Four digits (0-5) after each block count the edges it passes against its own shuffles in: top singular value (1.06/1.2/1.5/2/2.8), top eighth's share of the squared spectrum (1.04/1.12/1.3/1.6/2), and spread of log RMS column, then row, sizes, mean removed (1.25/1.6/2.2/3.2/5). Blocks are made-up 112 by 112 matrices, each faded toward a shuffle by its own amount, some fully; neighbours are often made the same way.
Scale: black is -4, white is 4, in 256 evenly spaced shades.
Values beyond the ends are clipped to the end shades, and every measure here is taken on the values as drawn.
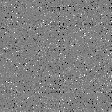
4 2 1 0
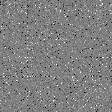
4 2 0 1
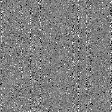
2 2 3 0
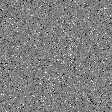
0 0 0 0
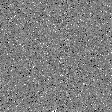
0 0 1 0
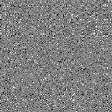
4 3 2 2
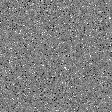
1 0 0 0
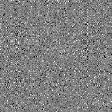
4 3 2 2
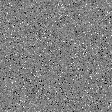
1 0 0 0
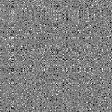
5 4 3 2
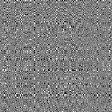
5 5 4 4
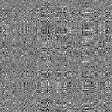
5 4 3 3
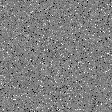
0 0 0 0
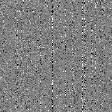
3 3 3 0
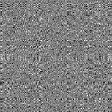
5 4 3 3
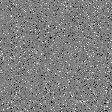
3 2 1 1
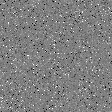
0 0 0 0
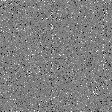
2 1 1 0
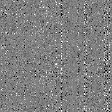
3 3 3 2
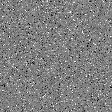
2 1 0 0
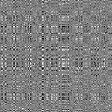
5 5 4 4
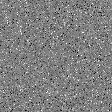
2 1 0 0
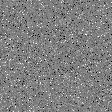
2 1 0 0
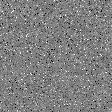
0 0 0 0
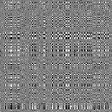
5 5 4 4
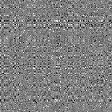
5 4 3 3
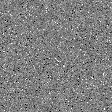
0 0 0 0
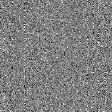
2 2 3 0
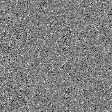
0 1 2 0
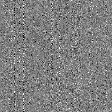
2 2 3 0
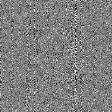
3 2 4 0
